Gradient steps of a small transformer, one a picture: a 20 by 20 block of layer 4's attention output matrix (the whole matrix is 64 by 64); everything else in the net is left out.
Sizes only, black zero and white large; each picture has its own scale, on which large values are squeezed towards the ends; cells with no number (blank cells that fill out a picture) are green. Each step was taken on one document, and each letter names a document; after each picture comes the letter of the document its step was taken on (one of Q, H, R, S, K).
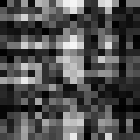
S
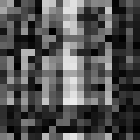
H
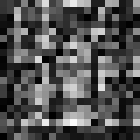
S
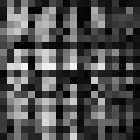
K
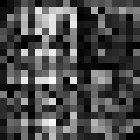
K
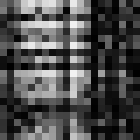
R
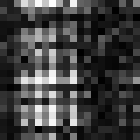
R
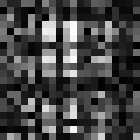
S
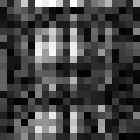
R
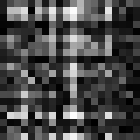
S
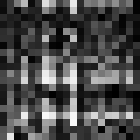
K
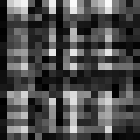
H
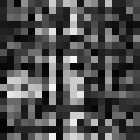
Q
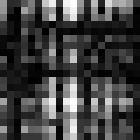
Q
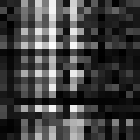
R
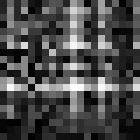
H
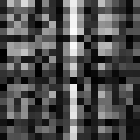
Q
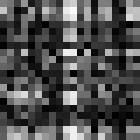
H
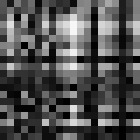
Q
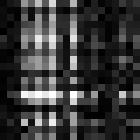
R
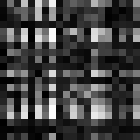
K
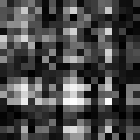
S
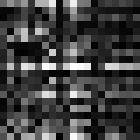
H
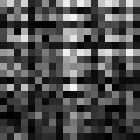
Q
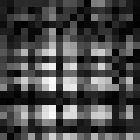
K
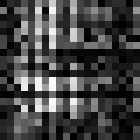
R
